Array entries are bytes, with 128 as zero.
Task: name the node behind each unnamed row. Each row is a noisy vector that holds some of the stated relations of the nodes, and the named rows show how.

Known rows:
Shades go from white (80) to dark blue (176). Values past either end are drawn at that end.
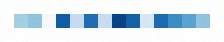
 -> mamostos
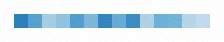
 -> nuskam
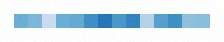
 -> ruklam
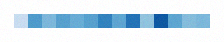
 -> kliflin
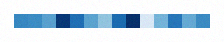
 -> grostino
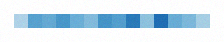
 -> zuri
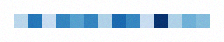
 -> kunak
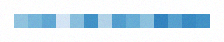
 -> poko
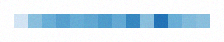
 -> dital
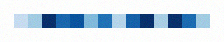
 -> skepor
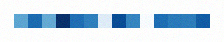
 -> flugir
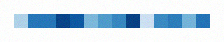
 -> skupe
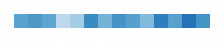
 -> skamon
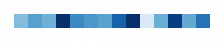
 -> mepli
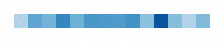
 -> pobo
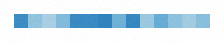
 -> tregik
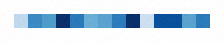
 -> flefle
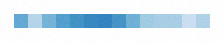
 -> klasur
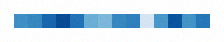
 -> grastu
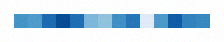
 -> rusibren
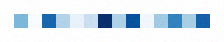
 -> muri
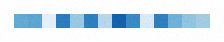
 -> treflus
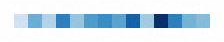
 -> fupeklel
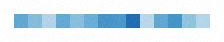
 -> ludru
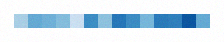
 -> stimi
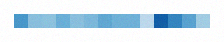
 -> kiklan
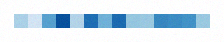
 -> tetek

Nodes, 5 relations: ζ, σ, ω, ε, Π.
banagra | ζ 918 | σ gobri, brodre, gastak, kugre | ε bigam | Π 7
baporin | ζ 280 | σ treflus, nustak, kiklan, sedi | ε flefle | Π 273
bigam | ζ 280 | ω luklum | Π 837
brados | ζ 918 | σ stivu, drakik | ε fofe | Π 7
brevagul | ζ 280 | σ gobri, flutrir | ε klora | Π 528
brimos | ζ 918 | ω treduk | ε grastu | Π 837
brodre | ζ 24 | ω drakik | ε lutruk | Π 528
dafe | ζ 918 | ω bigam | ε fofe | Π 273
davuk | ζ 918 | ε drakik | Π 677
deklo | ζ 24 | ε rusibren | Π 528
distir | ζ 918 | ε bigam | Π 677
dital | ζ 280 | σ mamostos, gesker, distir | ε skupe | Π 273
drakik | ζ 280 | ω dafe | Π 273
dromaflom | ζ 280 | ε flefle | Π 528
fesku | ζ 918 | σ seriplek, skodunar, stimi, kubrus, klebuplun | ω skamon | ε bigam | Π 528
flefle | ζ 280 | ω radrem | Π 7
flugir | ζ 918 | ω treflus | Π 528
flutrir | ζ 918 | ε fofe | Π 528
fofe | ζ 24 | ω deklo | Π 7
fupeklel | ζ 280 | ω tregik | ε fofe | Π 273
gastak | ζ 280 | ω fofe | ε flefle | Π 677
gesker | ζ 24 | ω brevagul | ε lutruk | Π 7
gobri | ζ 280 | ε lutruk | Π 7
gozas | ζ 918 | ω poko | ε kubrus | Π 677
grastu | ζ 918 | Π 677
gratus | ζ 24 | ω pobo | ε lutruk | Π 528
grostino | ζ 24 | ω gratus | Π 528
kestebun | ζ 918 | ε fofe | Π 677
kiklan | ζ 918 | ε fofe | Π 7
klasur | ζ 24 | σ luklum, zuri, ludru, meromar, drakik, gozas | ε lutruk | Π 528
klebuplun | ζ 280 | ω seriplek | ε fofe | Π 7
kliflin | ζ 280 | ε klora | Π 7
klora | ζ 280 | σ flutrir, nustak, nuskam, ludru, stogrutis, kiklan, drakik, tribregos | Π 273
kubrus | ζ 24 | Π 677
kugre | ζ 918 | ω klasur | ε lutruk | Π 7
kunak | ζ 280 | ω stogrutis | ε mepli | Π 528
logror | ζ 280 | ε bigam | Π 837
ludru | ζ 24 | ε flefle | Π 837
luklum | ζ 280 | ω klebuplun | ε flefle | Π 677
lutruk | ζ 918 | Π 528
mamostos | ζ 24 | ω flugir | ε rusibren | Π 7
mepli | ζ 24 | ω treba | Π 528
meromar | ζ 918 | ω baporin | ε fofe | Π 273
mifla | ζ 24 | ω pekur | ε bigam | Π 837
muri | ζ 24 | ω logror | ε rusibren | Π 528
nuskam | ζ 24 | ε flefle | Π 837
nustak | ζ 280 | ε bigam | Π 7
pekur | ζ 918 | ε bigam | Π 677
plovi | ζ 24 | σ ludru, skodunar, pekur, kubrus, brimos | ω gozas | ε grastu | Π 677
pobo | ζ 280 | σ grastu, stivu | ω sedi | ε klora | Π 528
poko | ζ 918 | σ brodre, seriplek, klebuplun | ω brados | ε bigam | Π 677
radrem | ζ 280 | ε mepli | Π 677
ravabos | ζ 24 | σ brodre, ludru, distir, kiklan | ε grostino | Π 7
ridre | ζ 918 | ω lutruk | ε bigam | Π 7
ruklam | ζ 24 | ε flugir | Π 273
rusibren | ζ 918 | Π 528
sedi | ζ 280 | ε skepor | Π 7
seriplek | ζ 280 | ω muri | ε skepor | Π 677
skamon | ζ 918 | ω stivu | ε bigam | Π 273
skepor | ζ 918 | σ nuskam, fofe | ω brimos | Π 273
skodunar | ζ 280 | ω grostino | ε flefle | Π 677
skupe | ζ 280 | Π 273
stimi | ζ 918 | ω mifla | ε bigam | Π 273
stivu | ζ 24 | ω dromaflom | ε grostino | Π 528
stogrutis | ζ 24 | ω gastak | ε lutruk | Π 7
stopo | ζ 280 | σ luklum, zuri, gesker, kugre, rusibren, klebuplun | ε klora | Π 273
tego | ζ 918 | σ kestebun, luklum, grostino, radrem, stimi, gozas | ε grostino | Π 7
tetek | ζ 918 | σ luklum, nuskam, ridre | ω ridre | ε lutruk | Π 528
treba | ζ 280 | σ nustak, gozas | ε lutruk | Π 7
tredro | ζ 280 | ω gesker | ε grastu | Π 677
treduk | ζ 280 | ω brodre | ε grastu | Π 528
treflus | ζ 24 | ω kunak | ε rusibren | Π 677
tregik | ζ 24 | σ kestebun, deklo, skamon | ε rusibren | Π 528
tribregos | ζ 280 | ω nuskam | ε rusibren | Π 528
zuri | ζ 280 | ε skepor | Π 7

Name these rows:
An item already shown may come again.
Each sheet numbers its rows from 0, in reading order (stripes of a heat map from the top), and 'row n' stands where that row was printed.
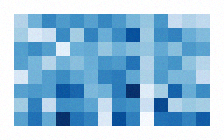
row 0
treba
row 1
plovi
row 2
pekur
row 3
ludru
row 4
gobri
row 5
kubrus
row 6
gastak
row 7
flugir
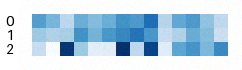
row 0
ludru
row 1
gesker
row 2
seriplek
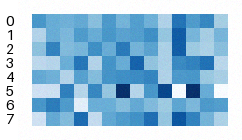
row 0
gozas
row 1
pobo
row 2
dromaflom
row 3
kugre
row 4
stivu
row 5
brodre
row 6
pekur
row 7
tribregos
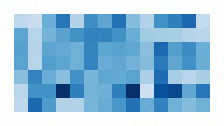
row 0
kugre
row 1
klasur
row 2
tego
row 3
tego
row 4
sedi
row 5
flefle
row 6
nustak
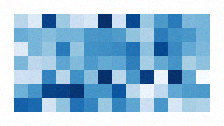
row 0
luklum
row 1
davuk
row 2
tredro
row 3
ravabos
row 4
brodre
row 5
lutruk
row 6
deklo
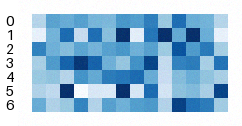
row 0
zuri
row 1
treduk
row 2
kestebun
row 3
klora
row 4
gratus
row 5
logror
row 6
meromar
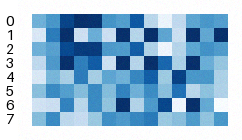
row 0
lutruk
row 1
bigam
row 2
lutruk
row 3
drakik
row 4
skodunar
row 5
radrem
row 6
brodre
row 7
mifla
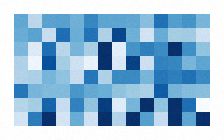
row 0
tego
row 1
stogrutis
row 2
dafe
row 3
klebuplun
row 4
fesku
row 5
brados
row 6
brimos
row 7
bigam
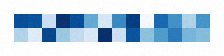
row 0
fofe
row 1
luklum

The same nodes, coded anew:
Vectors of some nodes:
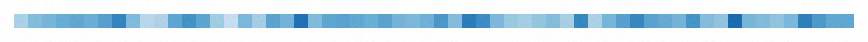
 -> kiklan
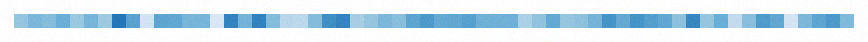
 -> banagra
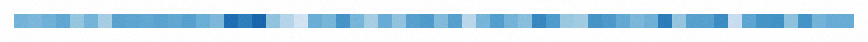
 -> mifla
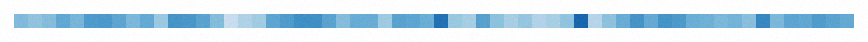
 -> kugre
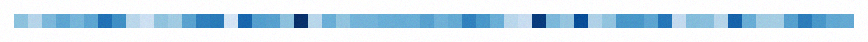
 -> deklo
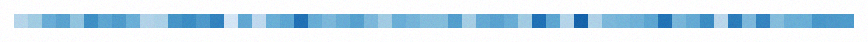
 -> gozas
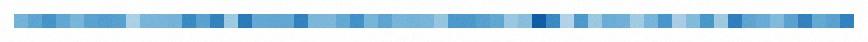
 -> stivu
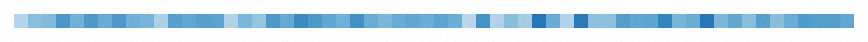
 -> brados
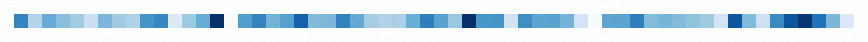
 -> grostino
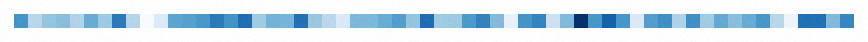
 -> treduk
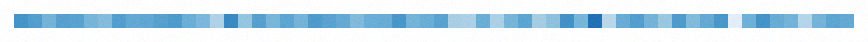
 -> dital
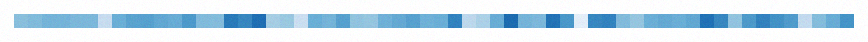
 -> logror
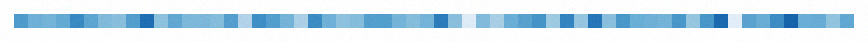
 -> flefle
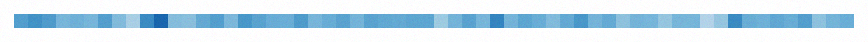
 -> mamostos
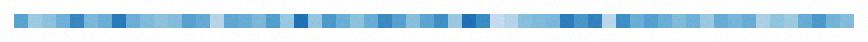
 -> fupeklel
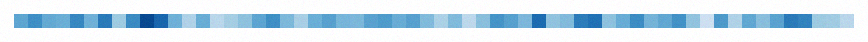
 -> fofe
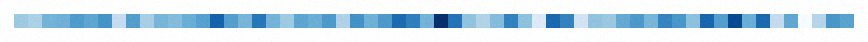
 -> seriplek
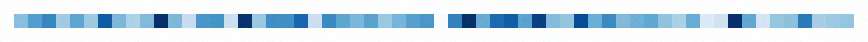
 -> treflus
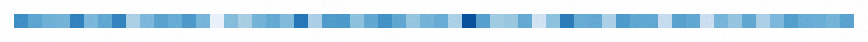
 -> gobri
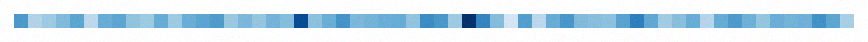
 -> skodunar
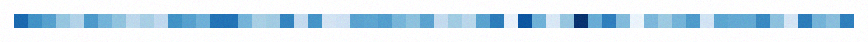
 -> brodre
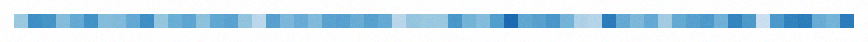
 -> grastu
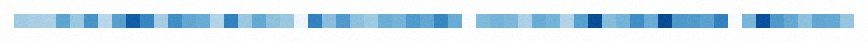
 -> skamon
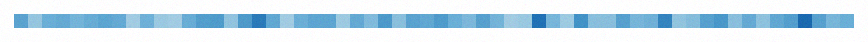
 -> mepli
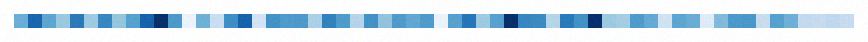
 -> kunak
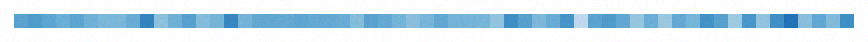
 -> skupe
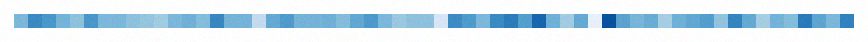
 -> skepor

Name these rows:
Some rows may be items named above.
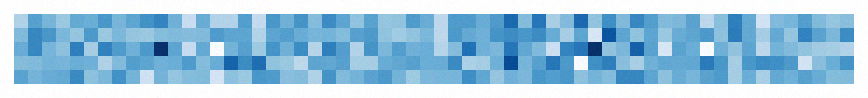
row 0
flugir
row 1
skepor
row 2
gastak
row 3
logror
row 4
klora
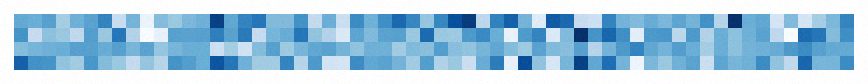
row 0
luklum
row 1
treduk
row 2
rusibren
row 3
brodre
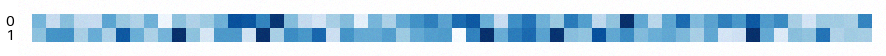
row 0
bigam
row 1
treflus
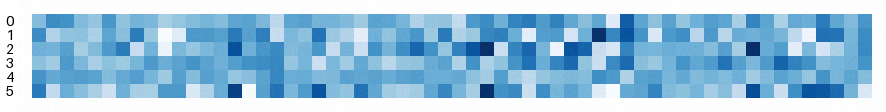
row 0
skepor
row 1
treduk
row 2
luklum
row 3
nustak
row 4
ravabos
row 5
grostino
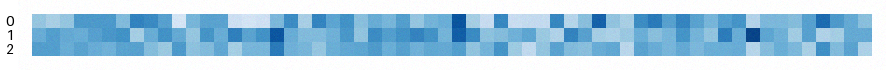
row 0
lutruk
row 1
muri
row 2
ravabos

